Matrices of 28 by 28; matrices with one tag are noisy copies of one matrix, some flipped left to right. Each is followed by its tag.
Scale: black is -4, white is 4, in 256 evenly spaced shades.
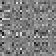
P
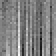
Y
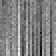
Y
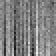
Y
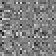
P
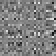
P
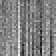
Y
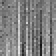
Y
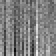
Y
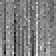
Y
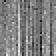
Y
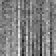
Y
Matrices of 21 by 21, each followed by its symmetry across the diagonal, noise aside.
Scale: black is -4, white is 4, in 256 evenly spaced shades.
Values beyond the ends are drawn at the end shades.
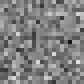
neither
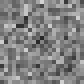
symmetric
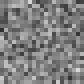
antisymmetric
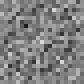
symmetric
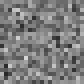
neither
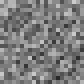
symmetric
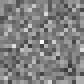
symmetric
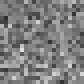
neither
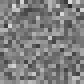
neither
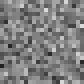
antisymmetric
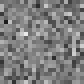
neither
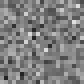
antisymmetric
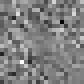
antisymmetric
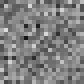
symmetric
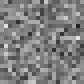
neither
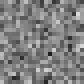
antisymmetric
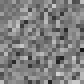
symmetric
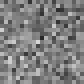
antisymmetric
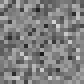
symmetric
